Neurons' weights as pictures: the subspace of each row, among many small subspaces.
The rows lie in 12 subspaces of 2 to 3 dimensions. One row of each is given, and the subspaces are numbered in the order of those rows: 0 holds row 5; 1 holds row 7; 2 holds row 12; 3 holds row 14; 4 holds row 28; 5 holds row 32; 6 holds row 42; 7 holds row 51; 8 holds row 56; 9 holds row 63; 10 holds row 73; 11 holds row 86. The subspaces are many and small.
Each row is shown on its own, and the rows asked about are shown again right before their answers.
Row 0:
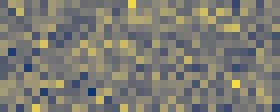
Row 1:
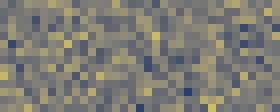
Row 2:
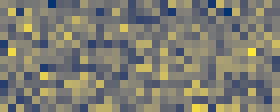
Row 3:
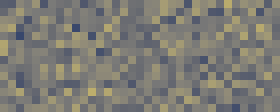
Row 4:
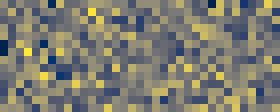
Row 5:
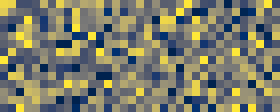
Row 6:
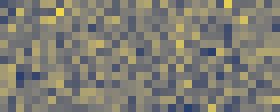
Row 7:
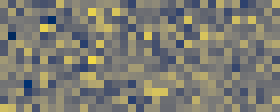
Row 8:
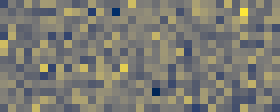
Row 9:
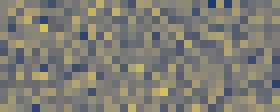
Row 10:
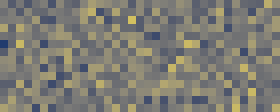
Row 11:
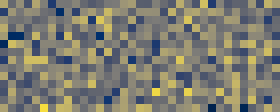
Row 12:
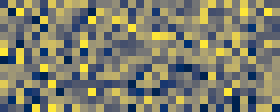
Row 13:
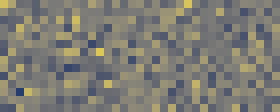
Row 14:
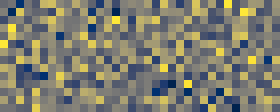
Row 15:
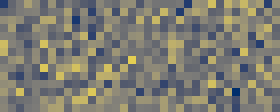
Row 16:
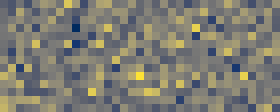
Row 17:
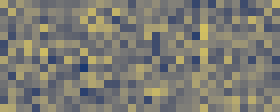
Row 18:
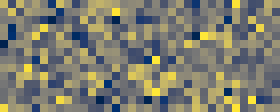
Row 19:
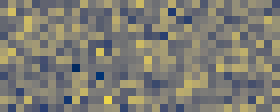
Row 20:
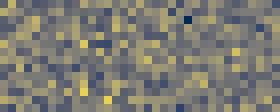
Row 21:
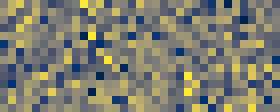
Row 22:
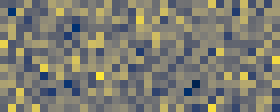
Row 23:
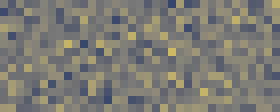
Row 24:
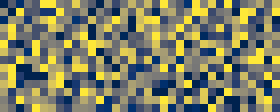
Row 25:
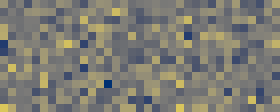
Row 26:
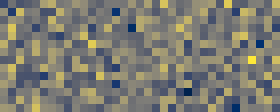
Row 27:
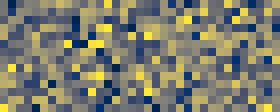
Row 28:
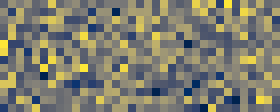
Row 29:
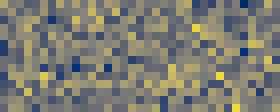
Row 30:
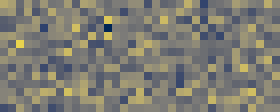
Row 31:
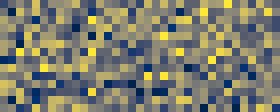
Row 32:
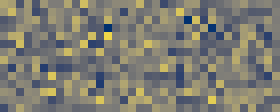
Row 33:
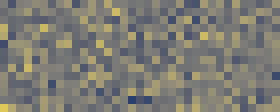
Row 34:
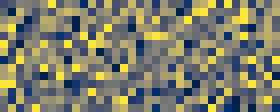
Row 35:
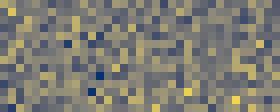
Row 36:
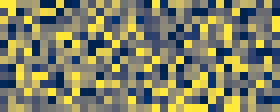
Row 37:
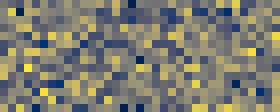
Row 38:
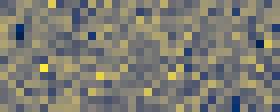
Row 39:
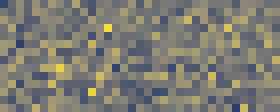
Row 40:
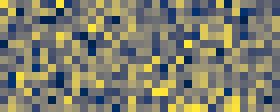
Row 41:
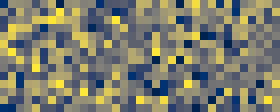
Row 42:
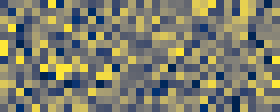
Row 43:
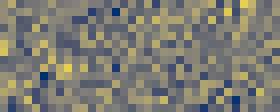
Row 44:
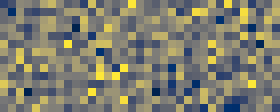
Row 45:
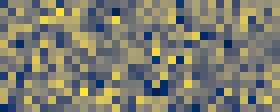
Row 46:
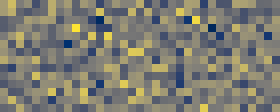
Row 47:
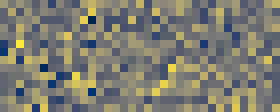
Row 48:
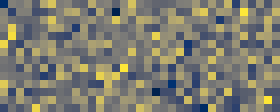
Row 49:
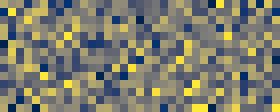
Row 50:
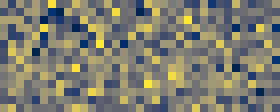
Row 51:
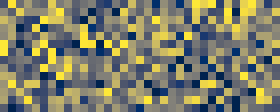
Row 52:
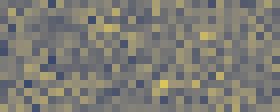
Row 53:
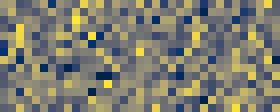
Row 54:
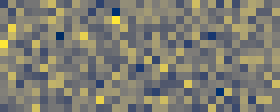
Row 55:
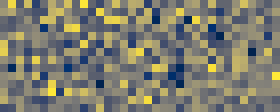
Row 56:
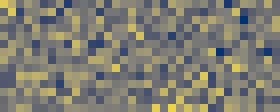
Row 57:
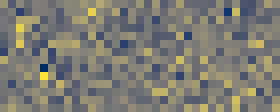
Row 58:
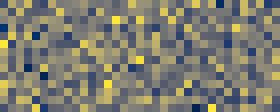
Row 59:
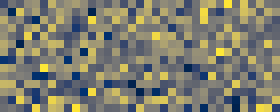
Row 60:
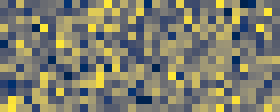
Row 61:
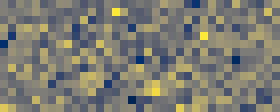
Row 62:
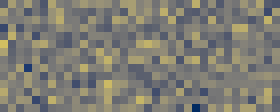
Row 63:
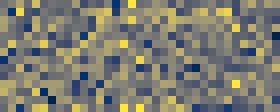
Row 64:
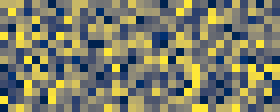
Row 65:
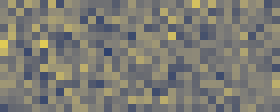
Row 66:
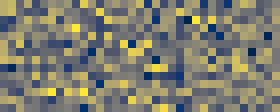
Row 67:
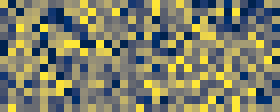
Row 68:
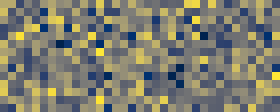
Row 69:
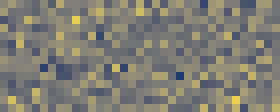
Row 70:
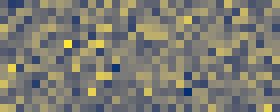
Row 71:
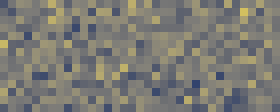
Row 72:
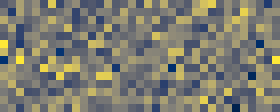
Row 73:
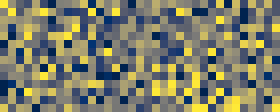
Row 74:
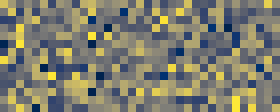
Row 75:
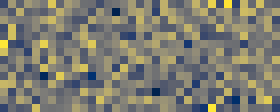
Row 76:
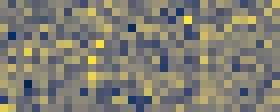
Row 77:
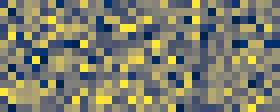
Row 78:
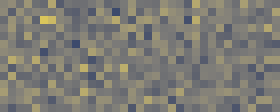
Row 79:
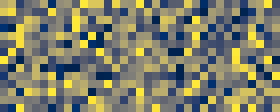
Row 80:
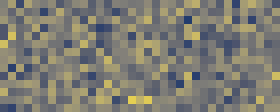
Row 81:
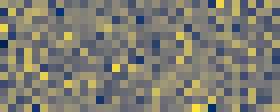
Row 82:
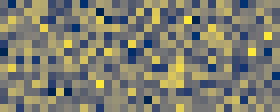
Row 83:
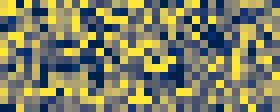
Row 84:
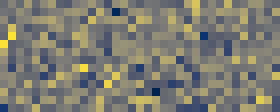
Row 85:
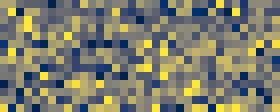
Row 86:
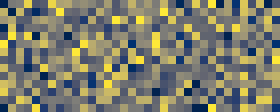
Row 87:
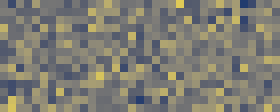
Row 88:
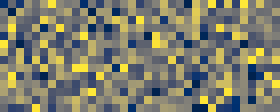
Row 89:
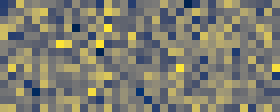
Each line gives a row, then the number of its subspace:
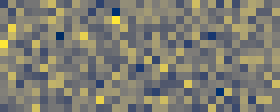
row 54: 3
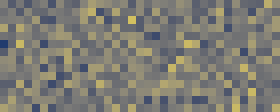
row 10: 5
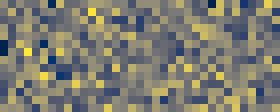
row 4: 6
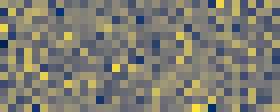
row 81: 11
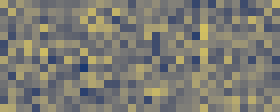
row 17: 1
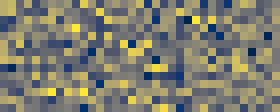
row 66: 2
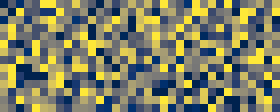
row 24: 3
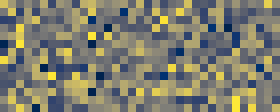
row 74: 5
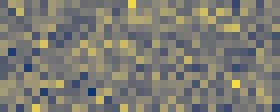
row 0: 9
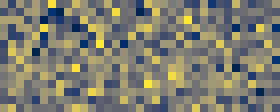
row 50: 7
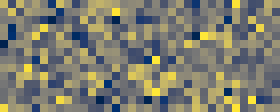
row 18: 3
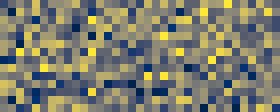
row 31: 2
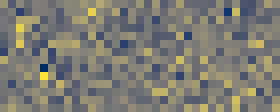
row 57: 7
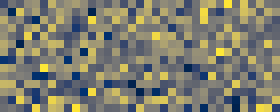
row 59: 2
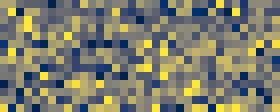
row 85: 9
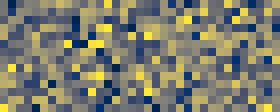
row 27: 3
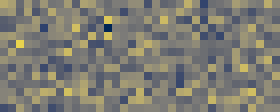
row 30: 5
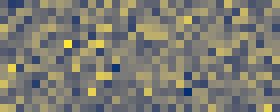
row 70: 3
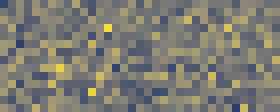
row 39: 5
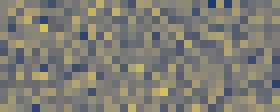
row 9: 1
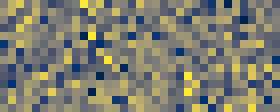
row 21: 1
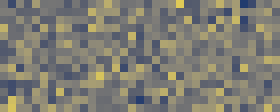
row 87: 7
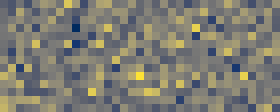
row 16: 8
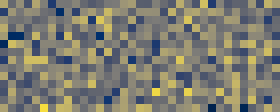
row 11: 9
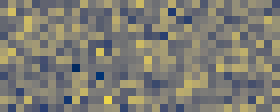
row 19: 9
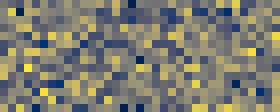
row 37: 9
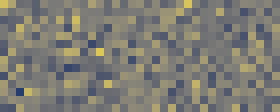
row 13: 0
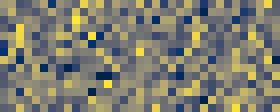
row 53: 6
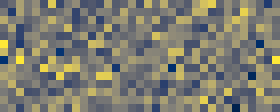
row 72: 6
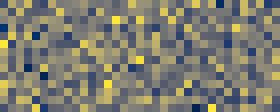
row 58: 11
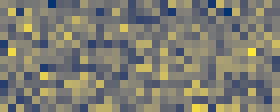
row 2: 9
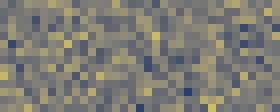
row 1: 9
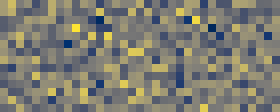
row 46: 2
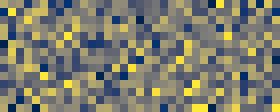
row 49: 11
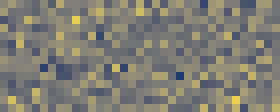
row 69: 7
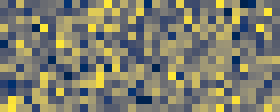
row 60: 7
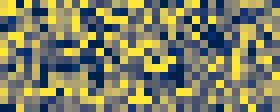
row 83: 5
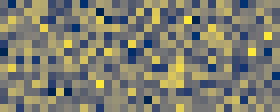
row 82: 2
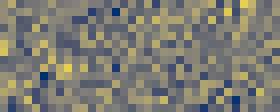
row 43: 7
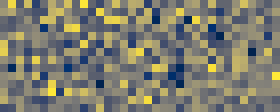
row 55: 2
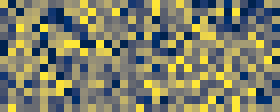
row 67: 7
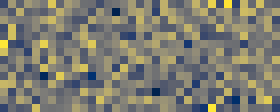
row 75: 4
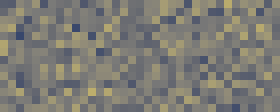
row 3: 0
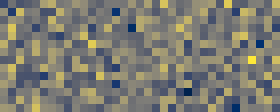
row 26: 3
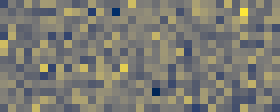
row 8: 10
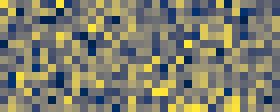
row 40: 8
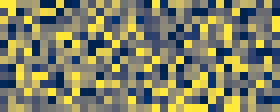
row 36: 8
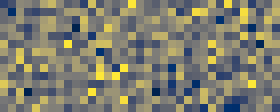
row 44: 10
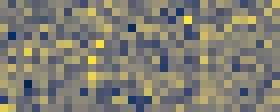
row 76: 1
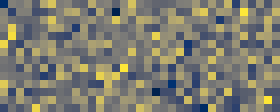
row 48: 10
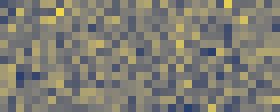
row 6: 8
